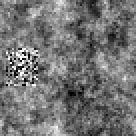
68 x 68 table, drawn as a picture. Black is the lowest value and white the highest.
Grain: blotchy. Odd patch: rougher, in the middle left. Roughest part: middle left.
